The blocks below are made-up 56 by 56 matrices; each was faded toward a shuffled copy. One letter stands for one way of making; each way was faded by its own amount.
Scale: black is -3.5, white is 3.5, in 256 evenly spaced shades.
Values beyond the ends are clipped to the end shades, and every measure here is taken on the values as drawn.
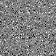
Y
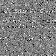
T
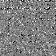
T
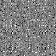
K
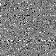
Y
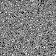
T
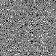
K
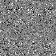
Y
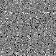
Y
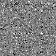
Y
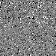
Y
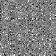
K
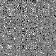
K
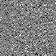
K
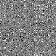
K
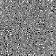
K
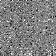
K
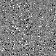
Y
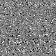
T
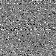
T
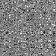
K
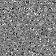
T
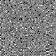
K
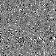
Y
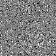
Y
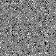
Y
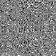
K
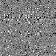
K
